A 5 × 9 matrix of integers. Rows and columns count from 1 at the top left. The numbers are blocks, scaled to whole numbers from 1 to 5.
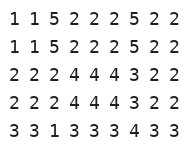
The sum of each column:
9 9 15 15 15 15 20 11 11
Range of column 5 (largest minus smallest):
2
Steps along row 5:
same down up same same up down same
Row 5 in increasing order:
1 3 3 3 3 3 3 3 4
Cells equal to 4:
7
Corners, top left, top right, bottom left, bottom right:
1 2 3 3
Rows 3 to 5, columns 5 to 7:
4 4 3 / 4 4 3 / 3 3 4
